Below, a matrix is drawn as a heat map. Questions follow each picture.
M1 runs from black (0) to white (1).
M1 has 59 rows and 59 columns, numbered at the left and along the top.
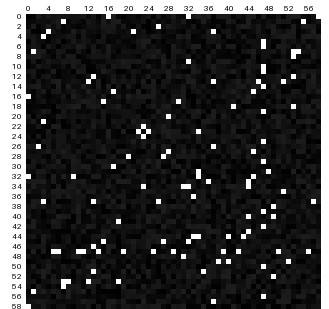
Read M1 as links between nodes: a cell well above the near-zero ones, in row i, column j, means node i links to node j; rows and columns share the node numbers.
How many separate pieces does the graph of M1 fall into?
3
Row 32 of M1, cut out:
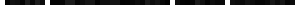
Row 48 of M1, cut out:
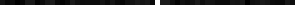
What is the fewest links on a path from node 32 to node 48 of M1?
3
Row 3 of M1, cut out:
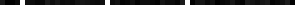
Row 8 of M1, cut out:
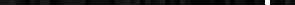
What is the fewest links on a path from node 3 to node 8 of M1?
5
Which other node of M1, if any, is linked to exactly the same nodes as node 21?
node 4
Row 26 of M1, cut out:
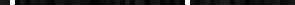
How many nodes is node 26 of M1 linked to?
2
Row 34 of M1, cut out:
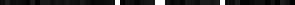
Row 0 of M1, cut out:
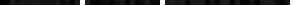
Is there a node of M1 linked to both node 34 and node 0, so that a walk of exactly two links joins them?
yes
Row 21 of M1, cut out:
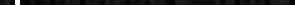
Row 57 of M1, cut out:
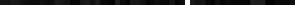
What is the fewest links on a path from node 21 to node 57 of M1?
3
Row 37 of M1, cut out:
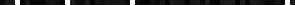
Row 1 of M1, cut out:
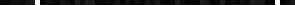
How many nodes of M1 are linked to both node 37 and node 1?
0
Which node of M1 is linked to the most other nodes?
node 47
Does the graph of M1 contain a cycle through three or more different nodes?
no
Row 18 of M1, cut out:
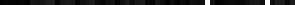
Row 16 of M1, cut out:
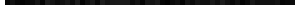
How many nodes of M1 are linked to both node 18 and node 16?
0
